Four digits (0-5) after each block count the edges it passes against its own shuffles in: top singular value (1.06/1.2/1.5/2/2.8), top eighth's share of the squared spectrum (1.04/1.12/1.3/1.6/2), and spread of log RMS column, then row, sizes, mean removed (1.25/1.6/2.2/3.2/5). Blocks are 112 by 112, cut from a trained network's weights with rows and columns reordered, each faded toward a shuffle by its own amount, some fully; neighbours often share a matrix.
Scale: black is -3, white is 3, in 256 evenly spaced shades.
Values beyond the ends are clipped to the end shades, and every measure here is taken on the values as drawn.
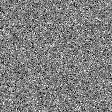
1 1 0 0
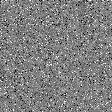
1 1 0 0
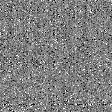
2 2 0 2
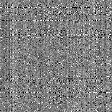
3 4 2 3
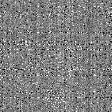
3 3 1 3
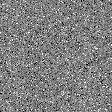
1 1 0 0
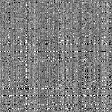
4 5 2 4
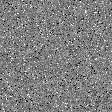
0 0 0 0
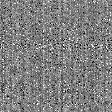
3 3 1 2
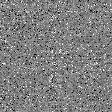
2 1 1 1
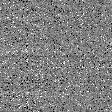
2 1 1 0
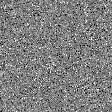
2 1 0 0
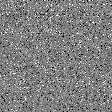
2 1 0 1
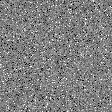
0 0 0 0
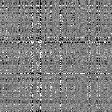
4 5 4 3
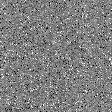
1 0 0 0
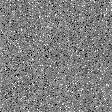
1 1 0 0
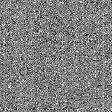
2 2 1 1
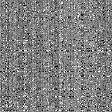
3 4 2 3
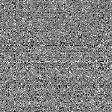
3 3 2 2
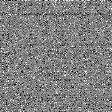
3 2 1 2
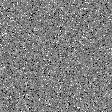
1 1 0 0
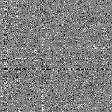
3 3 2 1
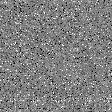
2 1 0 1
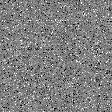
2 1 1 0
